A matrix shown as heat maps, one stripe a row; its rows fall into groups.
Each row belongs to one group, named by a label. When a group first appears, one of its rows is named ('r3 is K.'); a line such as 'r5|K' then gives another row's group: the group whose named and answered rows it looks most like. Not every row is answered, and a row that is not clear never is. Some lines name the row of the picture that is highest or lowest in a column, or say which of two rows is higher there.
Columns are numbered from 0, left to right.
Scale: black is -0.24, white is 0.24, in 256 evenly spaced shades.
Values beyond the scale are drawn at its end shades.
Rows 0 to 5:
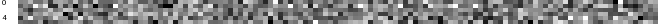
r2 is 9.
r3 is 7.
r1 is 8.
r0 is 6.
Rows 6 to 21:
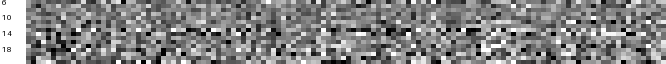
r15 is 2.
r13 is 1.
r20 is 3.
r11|6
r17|6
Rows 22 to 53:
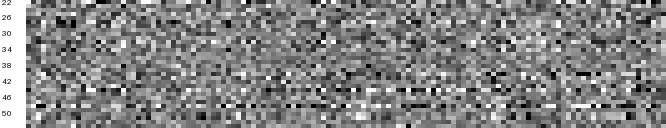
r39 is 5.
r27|8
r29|1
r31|9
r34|8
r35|2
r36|9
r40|3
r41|1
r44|8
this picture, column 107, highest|42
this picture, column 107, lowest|22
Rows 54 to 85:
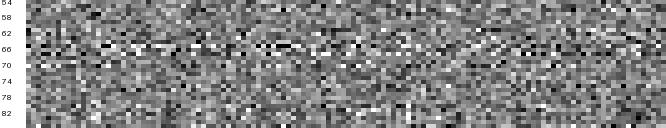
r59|2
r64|5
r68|8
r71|6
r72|1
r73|9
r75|6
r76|1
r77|7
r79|5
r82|5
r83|5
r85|6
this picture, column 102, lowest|81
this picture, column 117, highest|56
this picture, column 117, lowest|85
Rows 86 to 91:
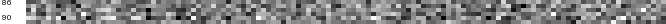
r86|8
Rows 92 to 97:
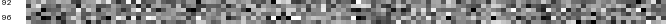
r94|1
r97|6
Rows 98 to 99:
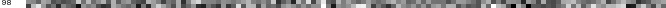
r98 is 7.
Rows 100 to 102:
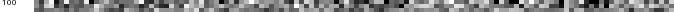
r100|3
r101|3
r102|2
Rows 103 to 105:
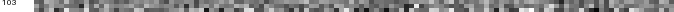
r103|3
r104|9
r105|3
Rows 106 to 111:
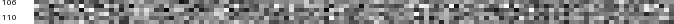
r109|5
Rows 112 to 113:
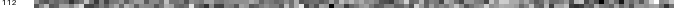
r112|6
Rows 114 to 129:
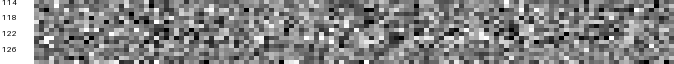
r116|9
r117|1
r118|7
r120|3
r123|3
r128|8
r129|5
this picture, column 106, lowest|122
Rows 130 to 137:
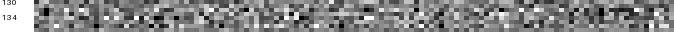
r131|7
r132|9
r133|6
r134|5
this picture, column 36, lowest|132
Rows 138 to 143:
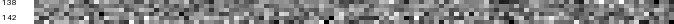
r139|3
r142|9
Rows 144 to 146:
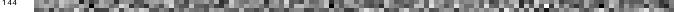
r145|7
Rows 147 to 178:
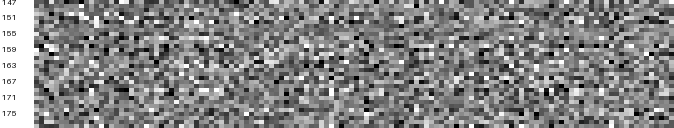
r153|3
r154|6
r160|1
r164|9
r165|1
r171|1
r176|2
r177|3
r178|1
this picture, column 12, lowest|174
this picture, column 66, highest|175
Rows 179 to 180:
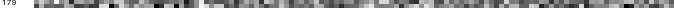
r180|5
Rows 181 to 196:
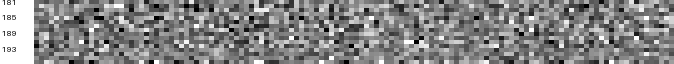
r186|8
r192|5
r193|5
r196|3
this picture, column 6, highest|185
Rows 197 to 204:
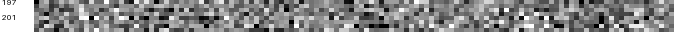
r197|5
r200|9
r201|7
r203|3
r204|2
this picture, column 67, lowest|203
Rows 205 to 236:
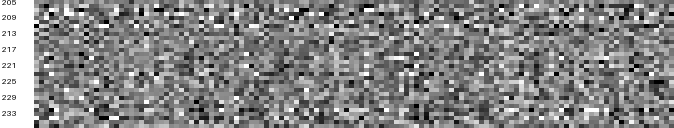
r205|1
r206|9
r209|6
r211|5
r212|6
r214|9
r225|2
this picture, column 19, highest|223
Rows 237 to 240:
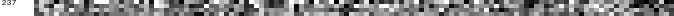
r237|5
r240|3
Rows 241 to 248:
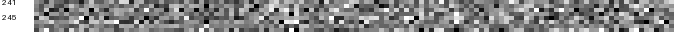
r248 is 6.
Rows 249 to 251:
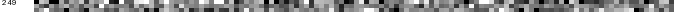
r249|5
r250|1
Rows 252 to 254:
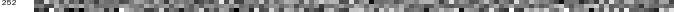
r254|8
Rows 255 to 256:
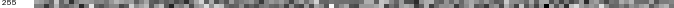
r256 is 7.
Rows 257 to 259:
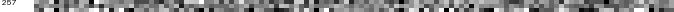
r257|3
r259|2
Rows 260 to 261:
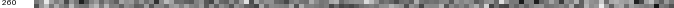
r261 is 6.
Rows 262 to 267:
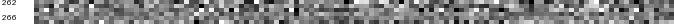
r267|1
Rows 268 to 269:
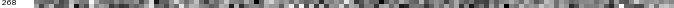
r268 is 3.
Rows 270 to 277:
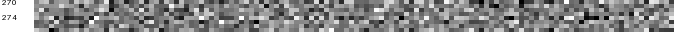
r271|7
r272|8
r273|6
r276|8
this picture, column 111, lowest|274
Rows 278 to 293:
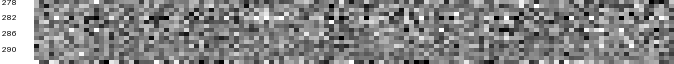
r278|2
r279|9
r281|6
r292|7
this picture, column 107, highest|282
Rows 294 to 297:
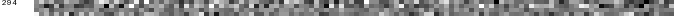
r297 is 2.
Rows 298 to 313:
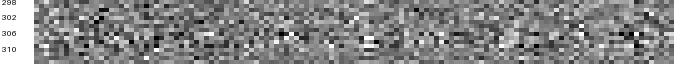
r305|7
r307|5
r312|1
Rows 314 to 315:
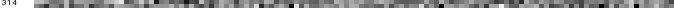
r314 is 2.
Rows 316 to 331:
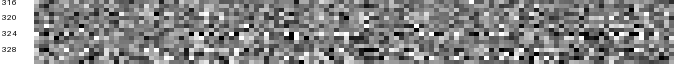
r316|1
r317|9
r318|6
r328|9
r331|7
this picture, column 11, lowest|330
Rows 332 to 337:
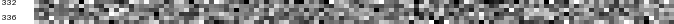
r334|8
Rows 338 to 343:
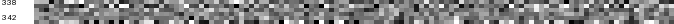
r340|9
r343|7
